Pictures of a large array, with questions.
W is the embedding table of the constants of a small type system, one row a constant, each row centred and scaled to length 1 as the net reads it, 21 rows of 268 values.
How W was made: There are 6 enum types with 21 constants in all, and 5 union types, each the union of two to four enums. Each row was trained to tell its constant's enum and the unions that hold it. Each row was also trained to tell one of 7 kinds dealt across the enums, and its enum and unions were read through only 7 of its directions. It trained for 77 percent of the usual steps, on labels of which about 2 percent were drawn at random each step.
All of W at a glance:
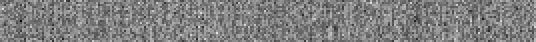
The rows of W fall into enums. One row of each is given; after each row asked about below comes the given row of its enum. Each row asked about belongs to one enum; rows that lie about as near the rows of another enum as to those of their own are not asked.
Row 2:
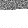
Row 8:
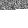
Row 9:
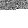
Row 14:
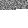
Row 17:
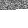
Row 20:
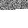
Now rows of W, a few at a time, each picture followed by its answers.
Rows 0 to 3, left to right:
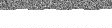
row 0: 20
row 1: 14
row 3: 9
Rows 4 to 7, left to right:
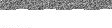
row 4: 9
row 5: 17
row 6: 17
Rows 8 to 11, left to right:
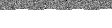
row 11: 2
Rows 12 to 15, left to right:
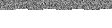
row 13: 8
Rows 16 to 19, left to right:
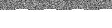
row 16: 14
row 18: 9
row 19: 14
